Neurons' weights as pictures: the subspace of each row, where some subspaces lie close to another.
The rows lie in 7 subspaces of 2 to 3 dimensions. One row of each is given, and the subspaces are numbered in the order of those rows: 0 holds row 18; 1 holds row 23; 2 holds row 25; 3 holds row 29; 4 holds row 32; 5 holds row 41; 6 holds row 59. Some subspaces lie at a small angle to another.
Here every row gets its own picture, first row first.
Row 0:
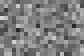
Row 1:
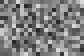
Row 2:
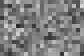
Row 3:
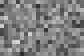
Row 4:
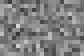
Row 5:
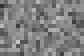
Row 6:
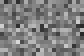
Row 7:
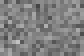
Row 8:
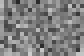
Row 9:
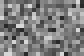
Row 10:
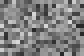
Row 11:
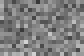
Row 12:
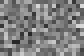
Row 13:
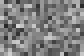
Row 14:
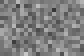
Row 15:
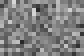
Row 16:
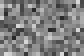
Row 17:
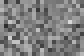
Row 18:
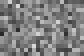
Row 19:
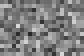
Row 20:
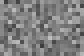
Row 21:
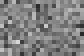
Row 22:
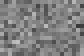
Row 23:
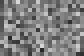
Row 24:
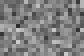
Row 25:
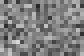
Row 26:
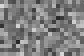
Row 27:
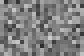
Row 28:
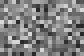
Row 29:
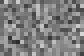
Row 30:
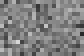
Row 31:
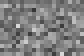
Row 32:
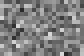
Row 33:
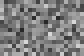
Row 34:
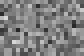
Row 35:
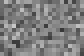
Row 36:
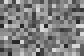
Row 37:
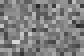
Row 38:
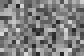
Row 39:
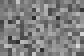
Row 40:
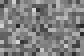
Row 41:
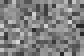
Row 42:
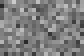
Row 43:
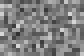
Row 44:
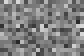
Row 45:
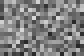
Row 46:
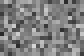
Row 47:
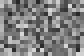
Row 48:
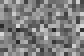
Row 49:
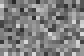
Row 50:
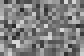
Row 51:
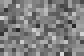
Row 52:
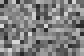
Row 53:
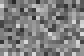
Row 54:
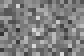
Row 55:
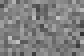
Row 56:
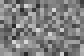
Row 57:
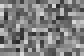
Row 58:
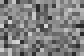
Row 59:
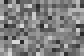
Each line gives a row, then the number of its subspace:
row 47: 1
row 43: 4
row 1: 0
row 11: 1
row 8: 1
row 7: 2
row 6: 6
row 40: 6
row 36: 6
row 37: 5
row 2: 2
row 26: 4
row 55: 3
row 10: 5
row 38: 0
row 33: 1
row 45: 1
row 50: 4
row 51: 5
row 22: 5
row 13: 2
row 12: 5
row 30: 2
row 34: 5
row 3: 4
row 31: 0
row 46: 4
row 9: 6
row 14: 0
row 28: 1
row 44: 6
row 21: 2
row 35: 4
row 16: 6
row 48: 6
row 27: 3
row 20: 3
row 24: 6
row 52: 4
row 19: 0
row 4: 0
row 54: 0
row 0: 5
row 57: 5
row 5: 4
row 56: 0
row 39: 1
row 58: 2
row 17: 1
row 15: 6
